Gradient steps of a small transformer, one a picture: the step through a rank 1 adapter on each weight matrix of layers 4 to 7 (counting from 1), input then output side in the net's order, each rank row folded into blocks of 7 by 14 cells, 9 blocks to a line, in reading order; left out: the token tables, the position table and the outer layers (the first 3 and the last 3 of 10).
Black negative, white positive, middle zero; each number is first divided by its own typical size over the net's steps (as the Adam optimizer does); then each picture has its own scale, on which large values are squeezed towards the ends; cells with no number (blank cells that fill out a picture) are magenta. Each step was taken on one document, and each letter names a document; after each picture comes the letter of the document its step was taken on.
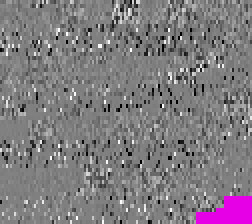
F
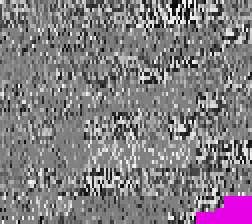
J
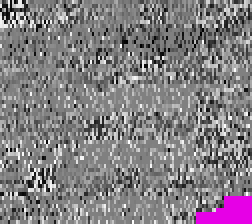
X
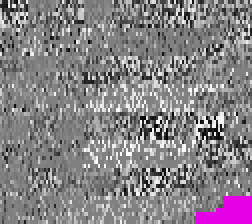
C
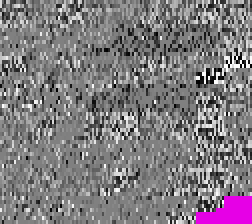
J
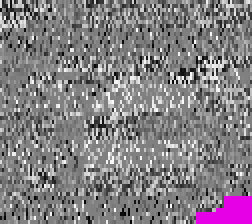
X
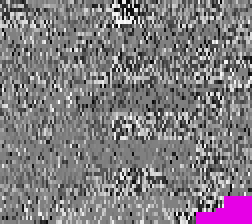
J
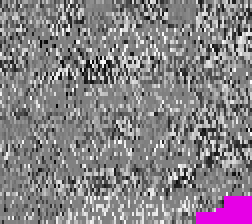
C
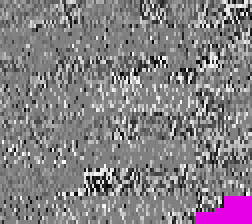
X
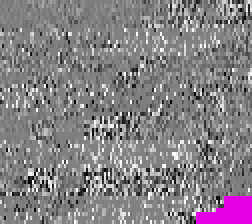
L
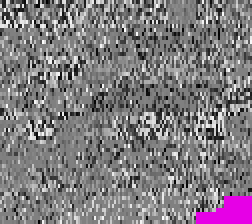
J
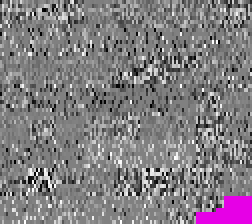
L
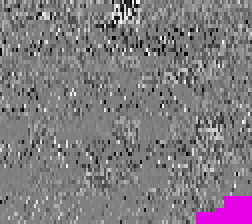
F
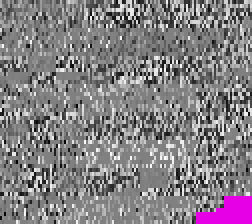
X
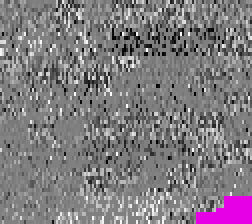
F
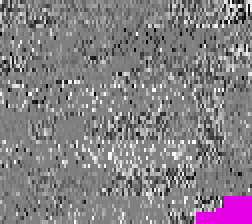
L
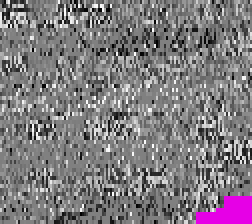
J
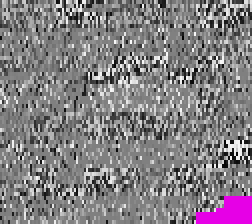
X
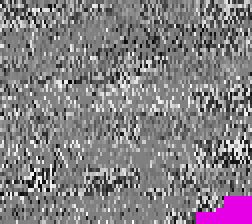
X
